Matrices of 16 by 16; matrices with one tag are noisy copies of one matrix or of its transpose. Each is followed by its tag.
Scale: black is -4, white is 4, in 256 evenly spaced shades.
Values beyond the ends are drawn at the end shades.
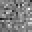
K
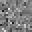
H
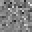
H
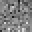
K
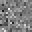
H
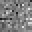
K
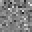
H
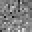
K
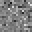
H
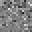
H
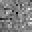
K
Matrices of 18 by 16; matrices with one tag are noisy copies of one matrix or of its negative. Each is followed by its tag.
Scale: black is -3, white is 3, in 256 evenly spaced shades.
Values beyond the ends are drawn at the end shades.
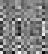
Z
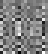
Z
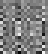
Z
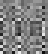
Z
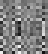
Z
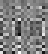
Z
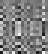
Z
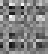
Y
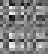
Y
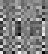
Z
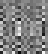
Z
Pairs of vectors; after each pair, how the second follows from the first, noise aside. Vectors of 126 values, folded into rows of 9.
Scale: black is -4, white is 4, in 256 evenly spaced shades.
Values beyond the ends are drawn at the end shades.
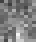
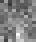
copied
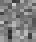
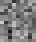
copied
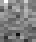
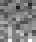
reversed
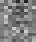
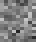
shuffled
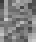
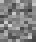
shuffled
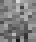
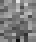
copied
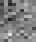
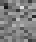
shuffled
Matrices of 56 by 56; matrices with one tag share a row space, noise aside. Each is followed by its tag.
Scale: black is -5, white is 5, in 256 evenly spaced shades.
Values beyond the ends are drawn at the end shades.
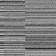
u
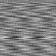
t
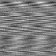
t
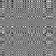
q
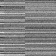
u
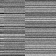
u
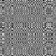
q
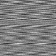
t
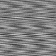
t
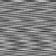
t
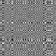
q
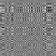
q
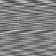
t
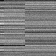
u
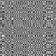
q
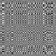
q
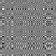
q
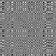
q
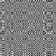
q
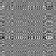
q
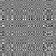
q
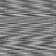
t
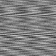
t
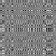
q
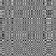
q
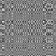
q
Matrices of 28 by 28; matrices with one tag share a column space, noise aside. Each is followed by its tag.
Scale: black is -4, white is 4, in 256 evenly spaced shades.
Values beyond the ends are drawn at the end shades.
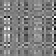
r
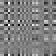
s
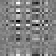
s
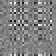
s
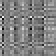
r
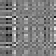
r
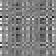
r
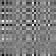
s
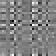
s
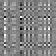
r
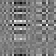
s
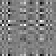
s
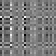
r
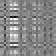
r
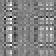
r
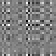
s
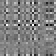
s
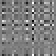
s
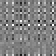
s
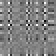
s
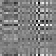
s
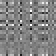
s
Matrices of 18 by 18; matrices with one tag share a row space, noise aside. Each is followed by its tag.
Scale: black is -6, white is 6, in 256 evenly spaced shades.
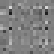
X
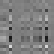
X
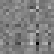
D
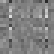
X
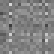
X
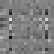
X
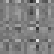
D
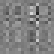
D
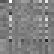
X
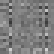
X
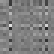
X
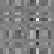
D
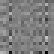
X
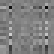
X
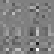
D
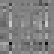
X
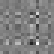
D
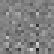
D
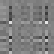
X
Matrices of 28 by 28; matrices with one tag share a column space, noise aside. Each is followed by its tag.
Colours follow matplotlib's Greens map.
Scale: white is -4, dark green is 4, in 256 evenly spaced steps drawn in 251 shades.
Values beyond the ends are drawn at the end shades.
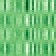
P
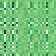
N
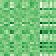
N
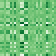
N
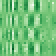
P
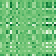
N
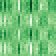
P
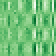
P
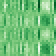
P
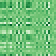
N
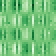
P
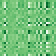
N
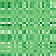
N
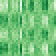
P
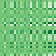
N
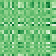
N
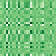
N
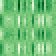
P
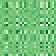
N
